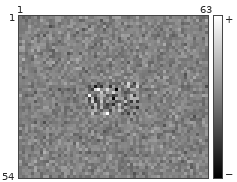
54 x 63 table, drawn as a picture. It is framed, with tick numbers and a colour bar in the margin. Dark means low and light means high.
Histogram: heavy tails on both sides. Mirror symmetry: none. Slope: none. Odd patch: rougher, in the centre. Stripes: none. Roughest part: centre. Seam: none.
